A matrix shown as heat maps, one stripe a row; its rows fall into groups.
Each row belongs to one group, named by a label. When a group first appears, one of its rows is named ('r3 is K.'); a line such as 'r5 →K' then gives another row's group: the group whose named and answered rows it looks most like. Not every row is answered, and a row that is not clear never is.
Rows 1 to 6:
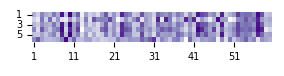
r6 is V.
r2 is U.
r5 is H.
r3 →H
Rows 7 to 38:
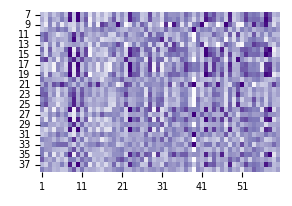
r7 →H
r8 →H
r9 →U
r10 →U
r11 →V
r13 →U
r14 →H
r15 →H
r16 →V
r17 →H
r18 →H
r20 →V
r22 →V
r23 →V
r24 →V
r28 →H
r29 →V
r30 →H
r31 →U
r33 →U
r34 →V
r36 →V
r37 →H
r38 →V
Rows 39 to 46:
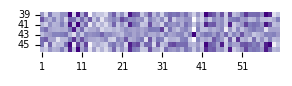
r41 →H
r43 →U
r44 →V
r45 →H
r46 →H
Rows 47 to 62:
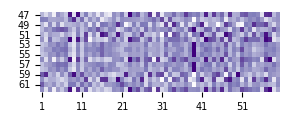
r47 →H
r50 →U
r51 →U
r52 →H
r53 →U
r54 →U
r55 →U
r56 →H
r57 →U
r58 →U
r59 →V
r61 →V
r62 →H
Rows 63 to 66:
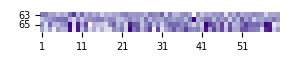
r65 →H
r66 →H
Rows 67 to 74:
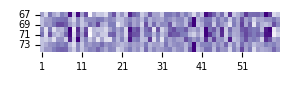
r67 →H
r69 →U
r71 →H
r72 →H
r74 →U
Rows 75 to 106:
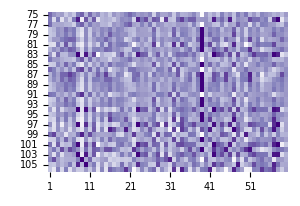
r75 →V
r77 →V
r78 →U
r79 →U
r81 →U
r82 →U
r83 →H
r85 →U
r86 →V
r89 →U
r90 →U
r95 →U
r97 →H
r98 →U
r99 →V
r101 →H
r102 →U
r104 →V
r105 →H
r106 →U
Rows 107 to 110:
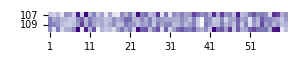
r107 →H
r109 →V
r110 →H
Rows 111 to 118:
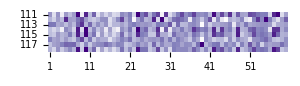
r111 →H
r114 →H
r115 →H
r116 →V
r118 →H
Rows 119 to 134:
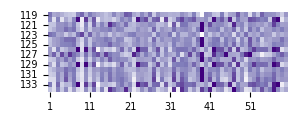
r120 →H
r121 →U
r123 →V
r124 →U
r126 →H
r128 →U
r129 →H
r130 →U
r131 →U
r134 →U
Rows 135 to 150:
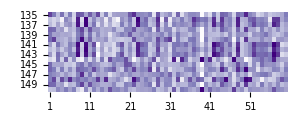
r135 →V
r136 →H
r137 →H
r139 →V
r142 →H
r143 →H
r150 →U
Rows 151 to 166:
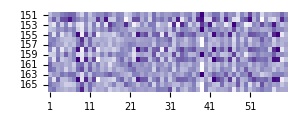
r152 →U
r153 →U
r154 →U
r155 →H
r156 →V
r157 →V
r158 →H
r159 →U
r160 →H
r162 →V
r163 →U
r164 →H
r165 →V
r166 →V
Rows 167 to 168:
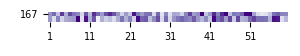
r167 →U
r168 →H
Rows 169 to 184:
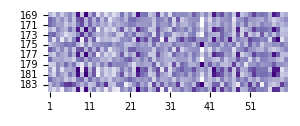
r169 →H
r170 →V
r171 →V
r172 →H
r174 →H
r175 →U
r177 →H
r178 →V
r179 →U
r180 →H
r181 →H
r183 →U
